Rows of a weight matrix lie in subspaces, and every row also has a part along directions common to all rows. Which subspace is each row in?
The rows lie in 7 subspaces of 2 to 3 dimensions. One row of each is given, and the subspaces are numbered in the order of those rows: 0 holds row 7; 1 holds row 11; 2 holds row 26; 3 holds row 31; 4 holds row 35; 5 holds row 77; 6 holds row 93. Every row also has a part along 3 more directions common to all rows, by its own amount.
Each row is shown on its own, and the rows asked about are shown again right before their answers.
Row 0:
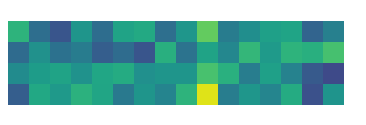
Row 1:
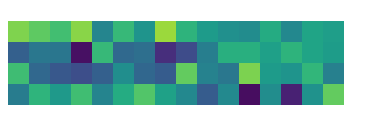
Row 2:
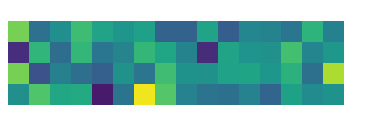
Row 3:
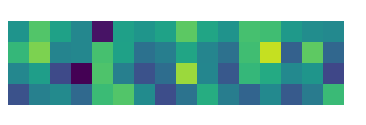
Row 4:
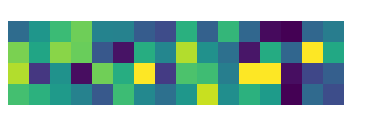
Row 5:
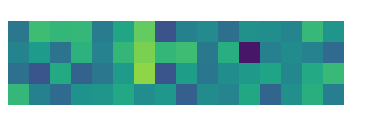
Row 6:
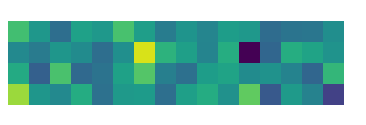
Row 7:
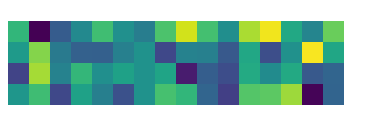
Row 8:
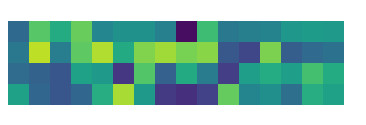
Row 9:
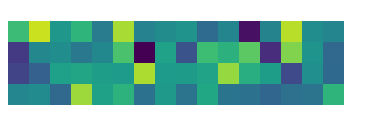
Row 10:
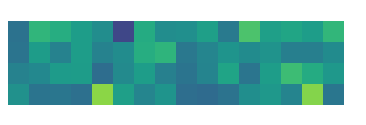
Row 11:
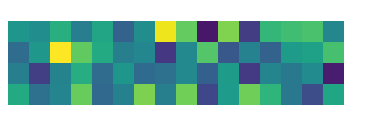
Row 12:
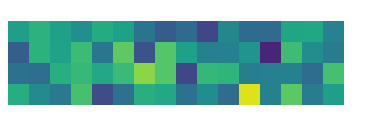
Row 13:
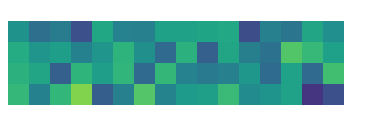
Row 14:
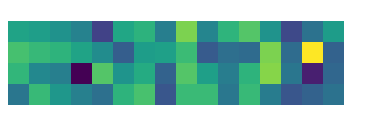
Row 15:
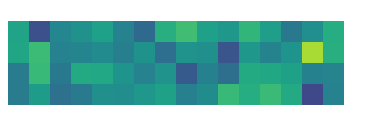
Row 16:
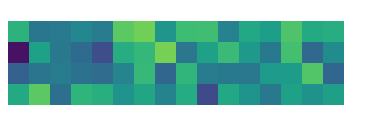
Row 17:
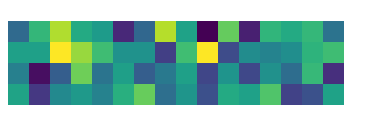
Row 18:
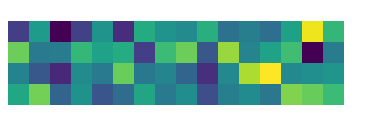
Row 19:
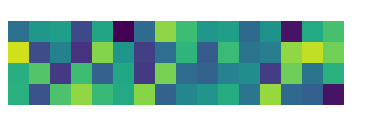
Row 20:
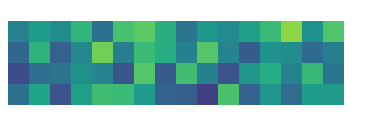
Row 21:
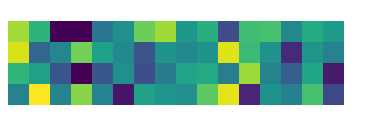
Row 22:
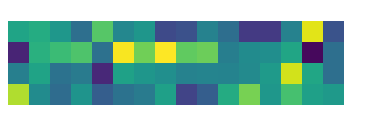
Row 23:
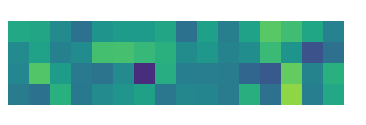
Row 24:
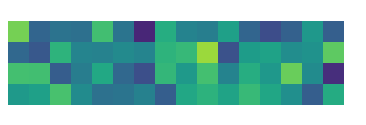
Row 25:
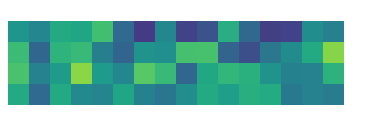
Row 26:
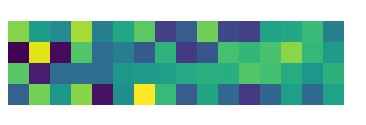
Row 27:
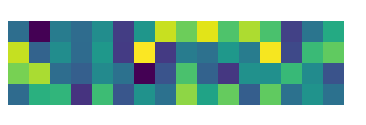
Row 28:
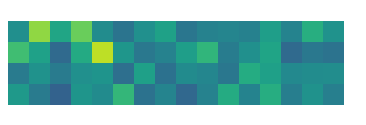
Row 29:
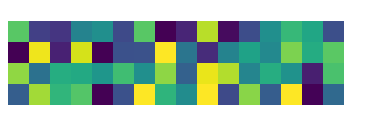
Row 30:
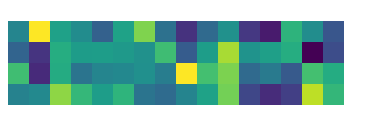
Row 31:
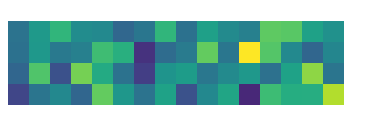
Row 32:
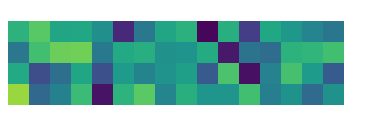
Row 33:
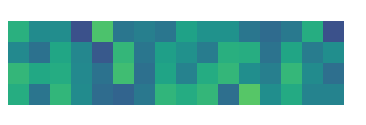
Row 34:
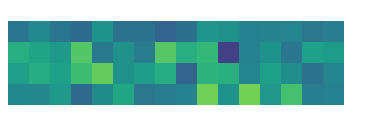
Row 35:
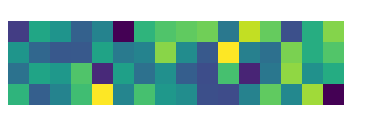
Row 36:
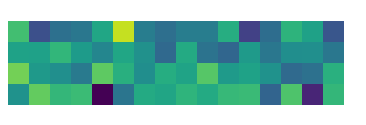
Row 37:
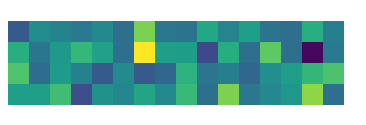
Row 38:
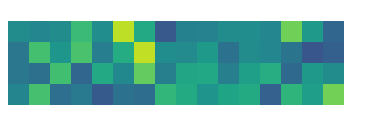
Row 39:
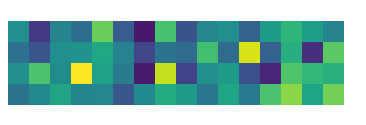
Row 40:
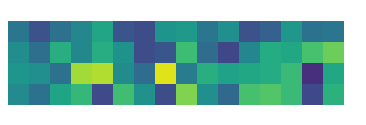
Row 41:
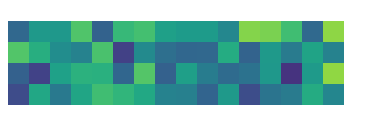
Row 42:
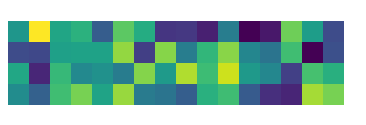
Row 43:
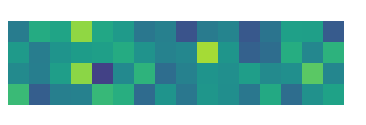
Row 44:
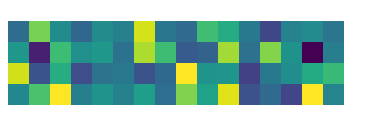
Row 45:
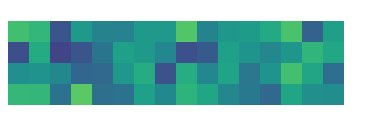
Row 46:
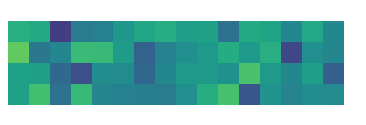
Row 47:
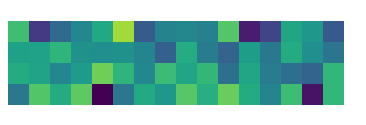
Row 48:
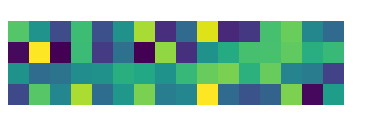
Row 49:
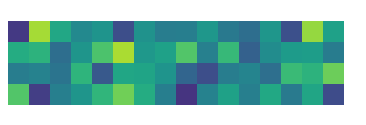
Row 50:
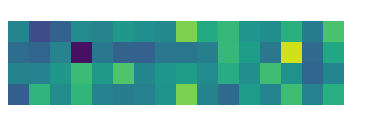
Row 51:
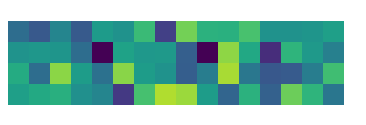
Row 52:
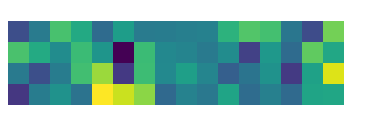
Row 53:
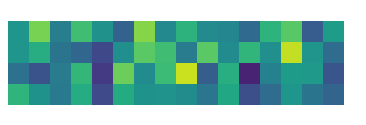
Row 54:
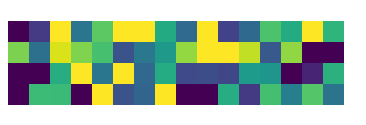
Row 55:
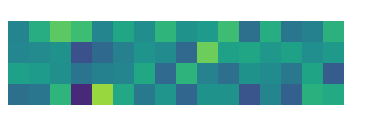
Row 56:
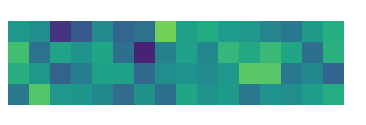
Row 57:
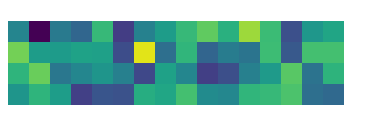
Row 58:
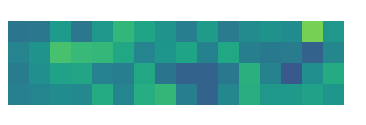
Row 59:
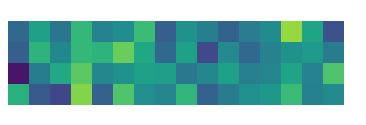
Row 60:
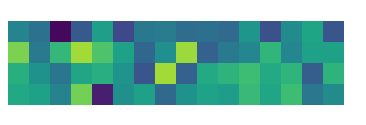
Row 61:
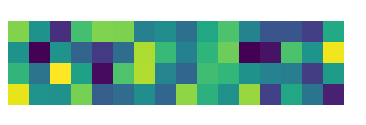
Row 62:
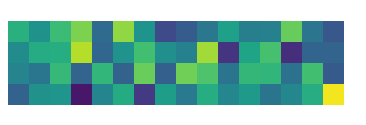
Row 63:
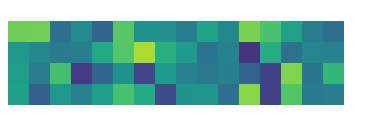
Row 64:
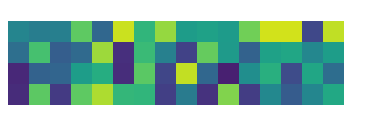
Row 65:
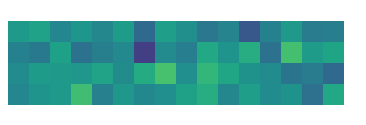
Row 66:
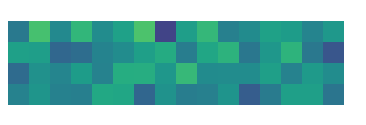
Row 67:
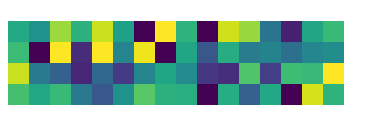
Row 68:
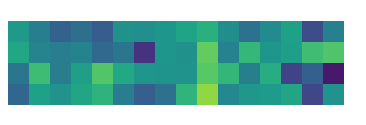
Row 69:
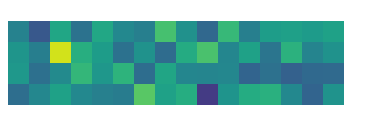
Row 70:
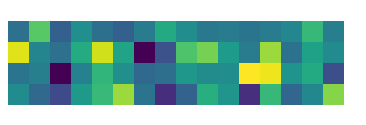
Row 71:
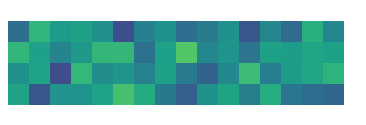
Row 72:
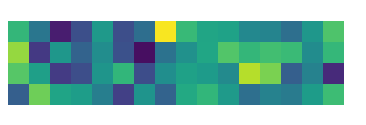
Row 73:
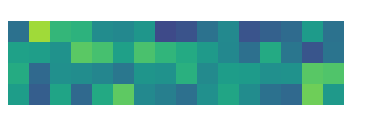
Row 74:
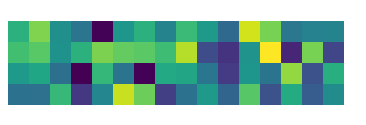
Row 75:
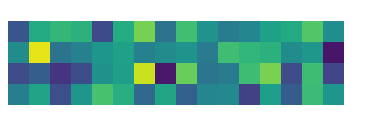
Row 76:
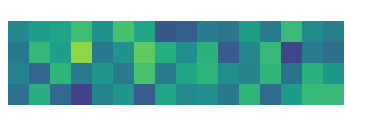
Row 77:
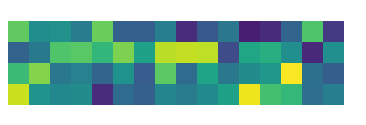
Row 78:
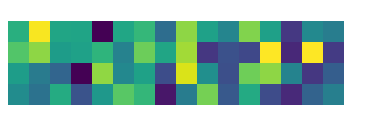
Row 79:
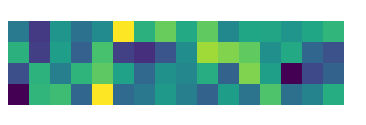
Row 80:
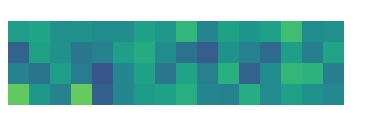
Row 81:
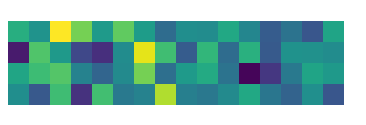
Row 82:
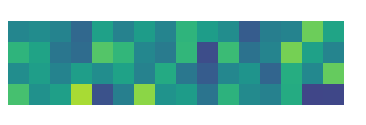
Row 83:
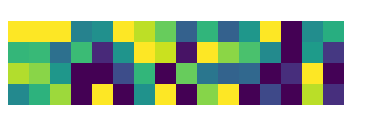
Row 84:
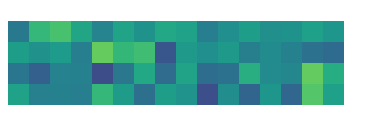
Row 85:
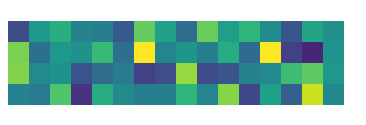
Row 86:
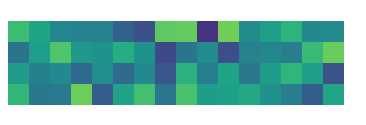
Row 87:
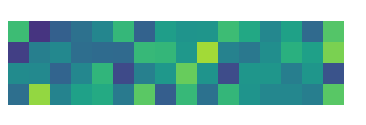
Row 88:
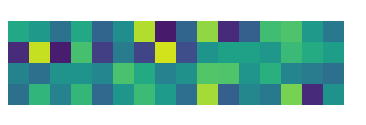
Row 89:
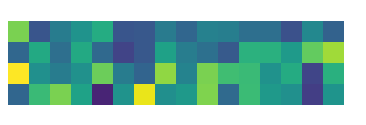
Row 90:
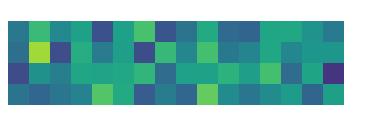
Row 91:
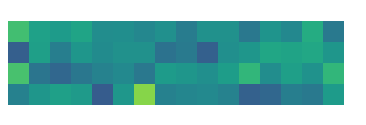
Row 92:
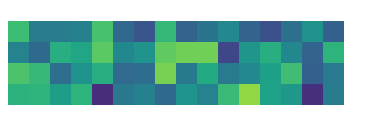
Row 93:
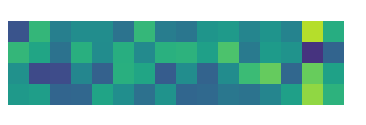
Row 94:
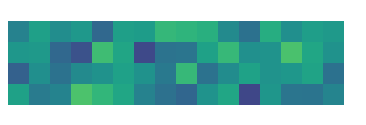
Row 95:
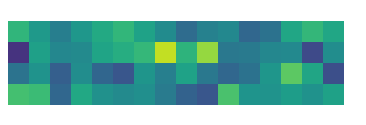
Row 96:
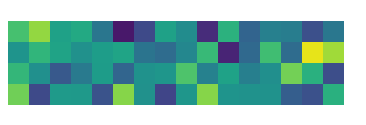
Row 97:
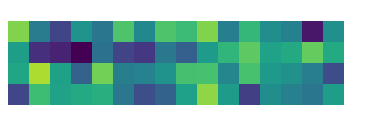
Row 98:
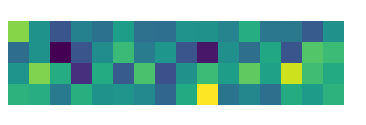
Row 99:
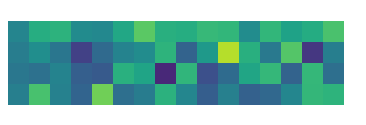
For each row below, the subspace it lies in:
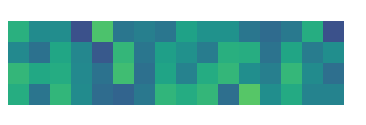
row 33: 5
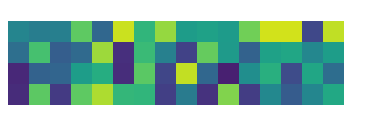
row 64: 5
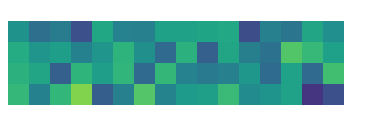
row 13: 4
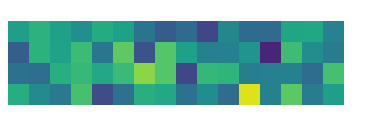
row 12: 0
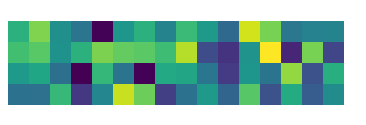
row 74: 3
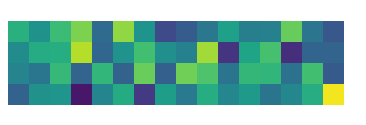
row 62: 4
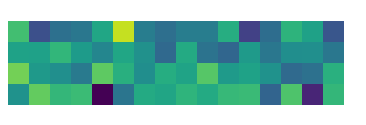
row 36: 4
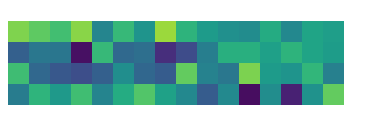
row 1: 2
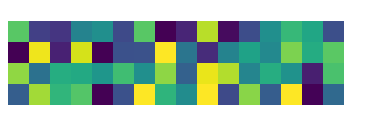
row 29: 2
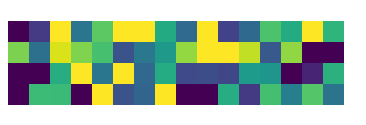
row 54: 1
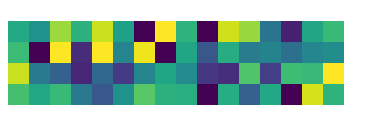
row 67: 2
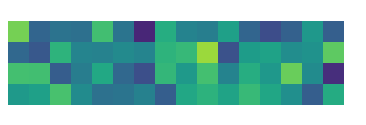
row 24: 5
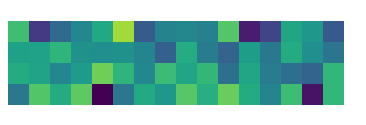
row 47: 4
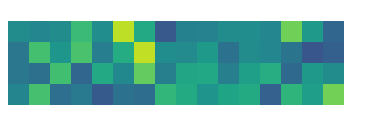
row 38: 4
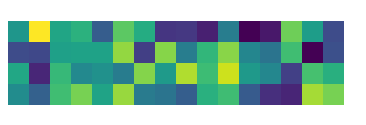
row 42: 0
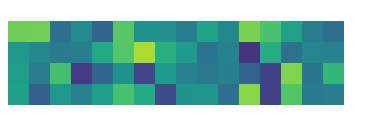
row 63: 3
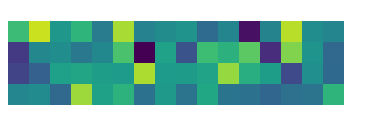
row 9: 0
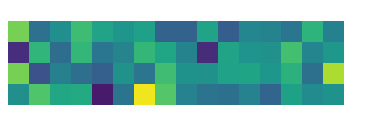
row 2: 2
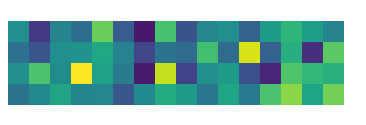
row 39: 3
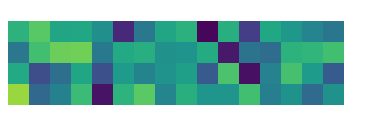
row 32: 1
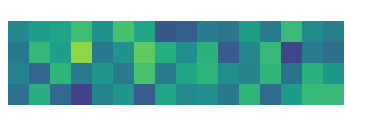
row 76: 4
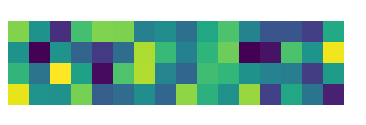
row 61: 3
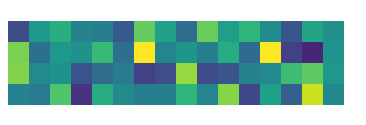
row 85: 0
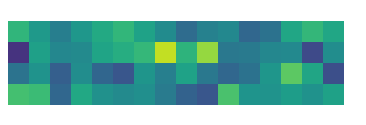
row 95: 5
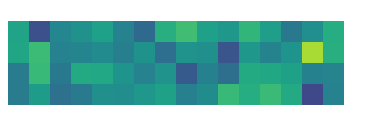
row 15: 0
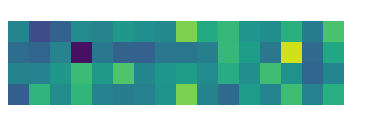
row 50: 6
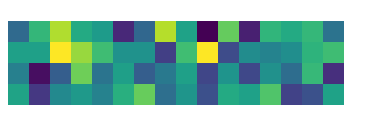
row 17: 1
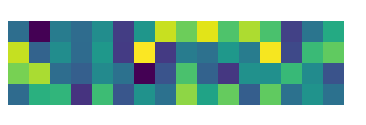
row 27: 0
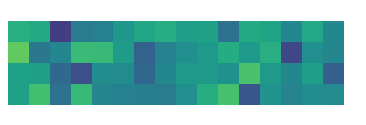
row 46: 6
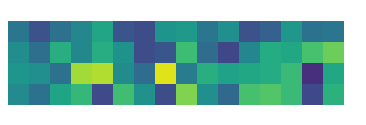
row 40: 6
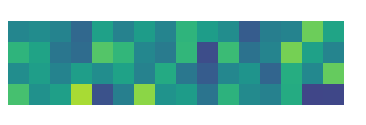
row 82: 4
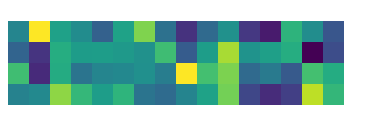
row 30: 0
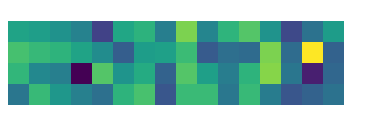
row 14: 3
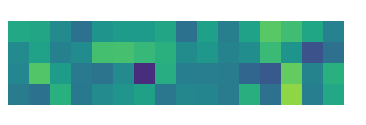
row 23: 3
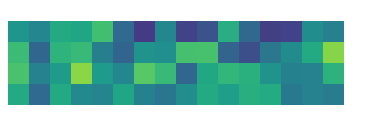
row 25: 3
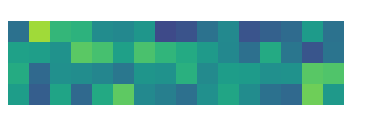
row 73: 0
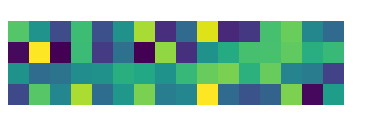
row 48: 2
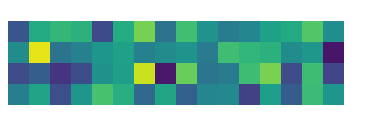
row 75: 3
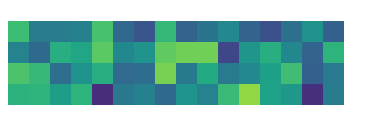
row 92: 5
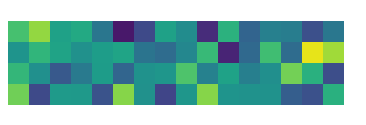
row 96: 1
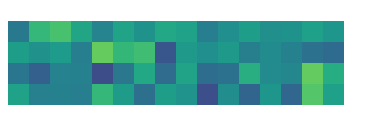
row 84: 2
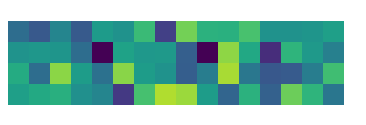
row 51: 5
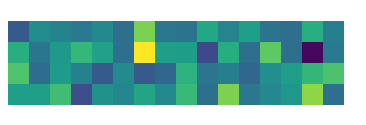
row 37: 0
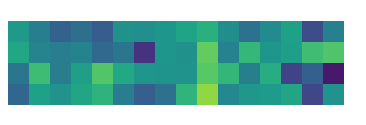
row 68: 2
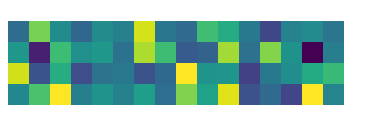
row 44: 0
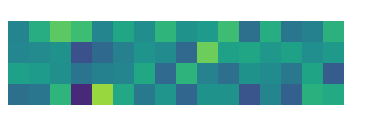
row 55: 6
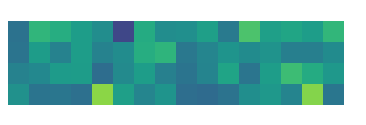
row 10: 4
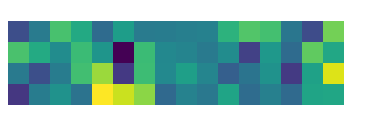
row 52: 5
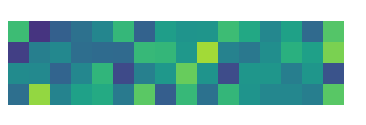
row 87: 5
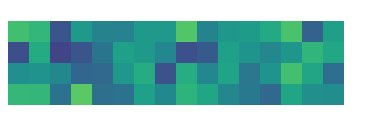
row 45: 1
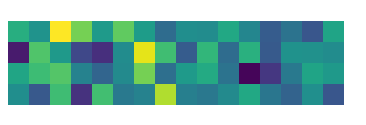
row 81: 6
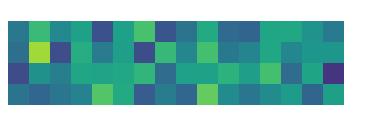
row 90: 2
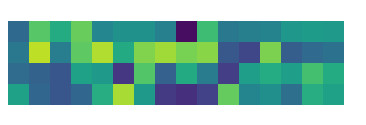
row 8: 5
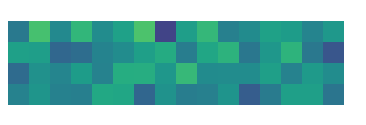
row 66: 1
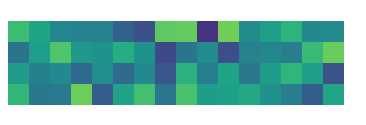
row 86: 1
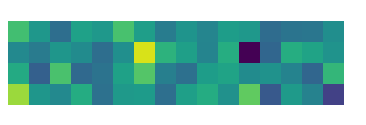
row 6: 3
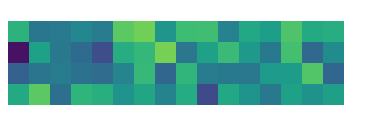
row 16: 5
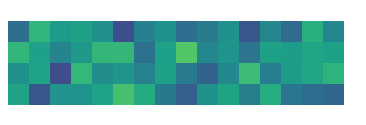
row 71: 4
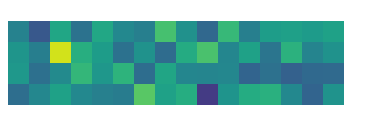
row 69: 1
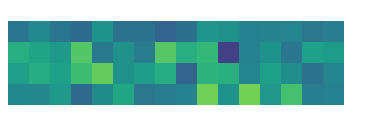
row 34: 2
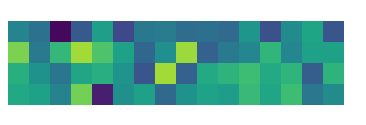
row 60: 6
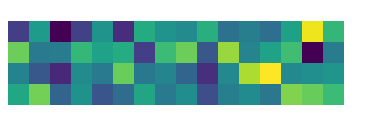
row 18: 6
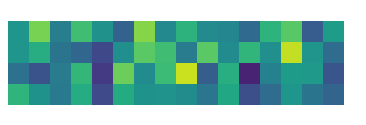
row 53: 1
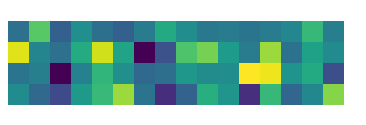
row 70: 6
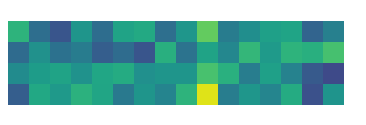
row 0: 2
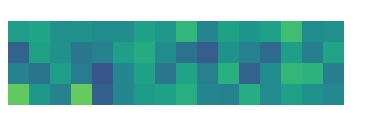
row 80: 1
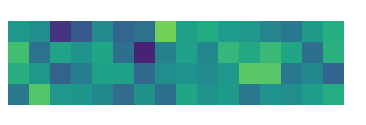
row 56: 6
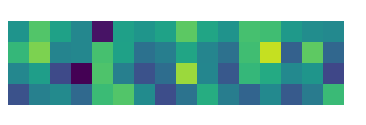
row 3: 3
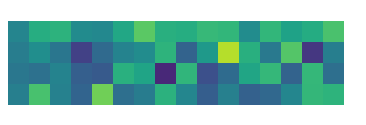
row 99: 6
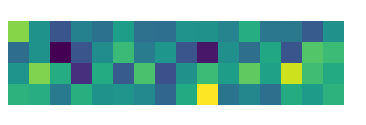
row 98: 1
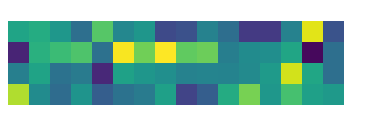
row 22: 5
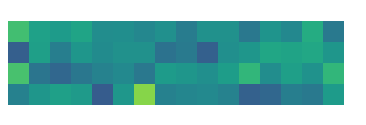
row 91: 2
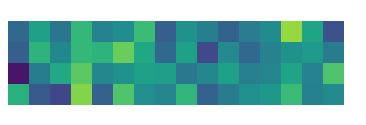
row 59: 6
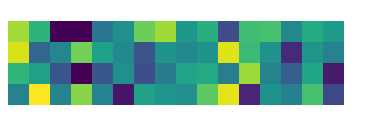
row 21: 6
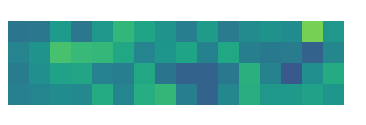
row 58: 1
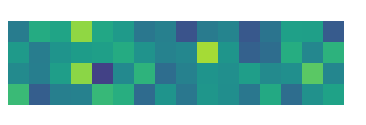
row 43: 3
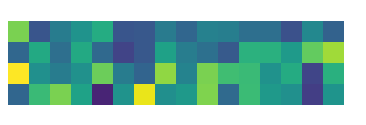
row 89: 2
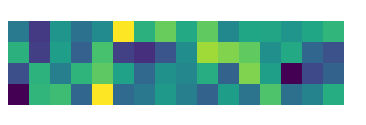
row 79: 1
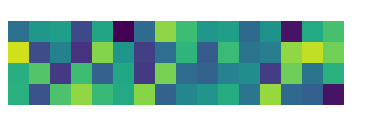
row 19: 4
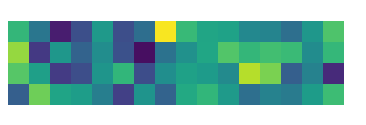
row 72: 6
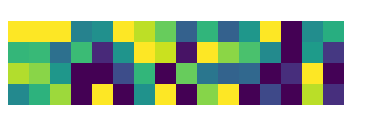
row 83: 6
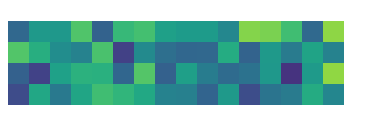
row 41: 5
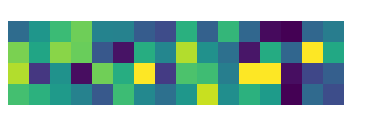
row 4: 3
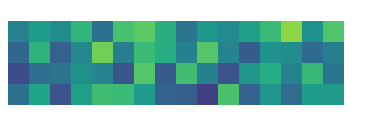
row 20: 5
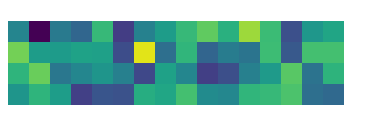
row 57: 0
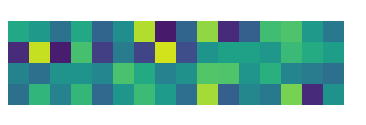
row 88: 2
